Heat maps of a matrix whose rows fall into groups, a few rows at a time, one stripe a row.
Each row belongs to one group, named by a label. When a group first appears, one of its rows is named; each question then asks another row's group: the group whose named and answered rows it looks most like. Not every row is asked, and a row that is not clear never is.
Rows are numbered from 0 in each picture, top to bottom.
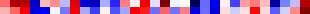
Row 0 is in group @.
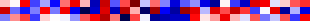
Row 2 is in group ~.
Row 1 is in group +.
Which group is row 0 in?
@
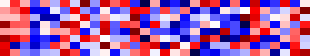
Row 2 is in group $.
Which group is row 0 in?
~
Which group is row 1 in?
@
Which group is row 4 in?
@
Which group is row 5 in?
$
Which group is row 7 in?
@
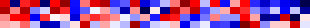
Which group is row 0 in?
+
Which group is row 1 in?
+
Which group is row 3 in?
$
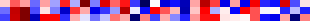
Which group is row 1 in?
$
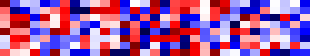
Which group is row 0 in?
+
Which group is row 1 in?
+
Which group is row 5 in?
$
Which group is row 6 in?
$
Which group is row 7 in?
+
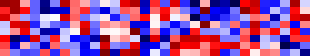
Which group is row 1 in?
$
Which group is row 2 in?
@
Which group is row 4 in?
$
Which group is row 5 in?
+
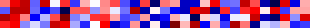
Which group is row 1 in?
$
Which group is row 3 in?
+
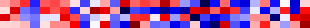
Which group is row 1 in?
~
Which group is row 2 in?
@
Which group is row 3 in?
@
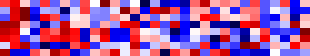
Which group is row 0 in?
~
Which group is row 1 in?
$
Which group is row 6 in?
$
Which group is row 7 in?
+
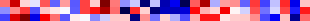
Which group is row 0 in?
~
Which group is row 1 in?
~
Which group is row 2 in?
~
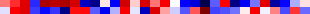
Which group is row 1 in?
$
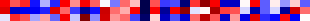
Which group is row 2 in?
~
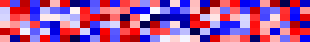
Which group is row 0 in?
+
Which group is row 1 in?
~
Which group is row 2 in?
~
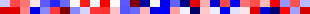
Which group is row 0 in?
$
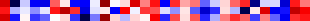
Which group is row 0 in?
+
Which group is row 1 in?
@
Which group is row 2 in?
+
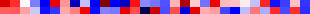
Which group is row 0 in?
+
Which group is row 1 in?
$
